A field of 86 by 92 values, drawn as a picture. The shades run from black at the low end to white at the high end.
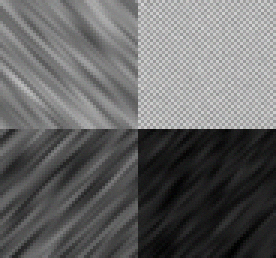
It is made of 2 by 2 panels. Panel 1,1: middling, slanting down to the right. Panel 1,2: high, checkered. Panel 2,1: low, slanting up to the right. Panel 2,2: very low, slanting up to the right, faint in contrast.
